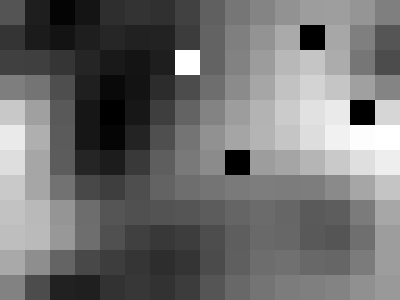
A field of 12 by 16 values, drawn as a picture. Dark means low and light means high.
Stripes: none. Lone odd cells: 4, 1 higher and 3 lower than their neighbours. Calmest part: bottom middle. Ninth with the highest average: middle right.
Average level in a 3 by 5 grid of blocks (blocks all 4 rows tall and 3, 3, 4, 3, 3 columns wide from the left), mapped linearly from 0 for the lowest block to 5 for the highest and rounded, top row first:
10243
40245
31123
